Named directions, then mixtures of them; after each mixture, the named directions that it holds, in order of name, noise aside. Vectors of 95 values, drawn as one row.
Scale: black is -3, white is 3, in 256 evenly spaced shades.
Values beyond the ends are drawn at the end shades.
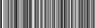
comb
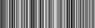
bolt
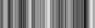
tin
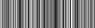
bolt, comb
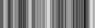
tin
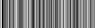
comb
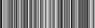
bolt, comb, tin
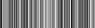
bolt, comb, tin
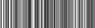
bolt, comb, tin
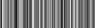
comb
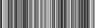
comb, tin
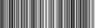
bolt, tin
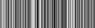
bolt, comb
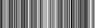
bolt, comb, tin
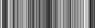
comb, tin
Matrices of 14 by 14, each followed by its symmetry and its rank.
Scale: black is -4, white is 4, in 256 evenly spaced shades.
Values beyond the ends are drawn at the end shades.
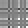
symmetric, rank one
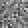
antisymmetric, full rank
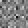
neither, rank three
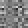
neither, rank two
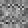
neither, rank three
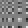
symmetric, rank one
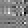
neither, rank two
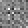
symmetric, rank three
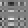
neither, rank one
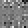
neither, rank three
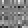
neither, rank two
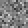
antisymmetric, full rank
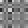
symmetric, rank one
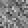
antisymmetric, full rank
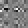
neither, rank two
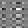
neither, rank one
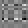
neither, rank one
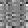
neither, rank two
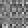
neither, rank three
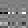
neither, rank one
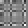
symmetric, rank one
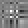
symmetric, rank one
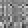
neither, rank three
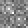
symmetric, rank three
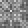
symmetric, rank three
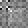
symmetric, rank three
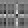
neither, rank one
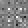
symmetric, rank three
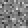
antisymmetric, full rank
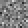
antisymmetric, full rank
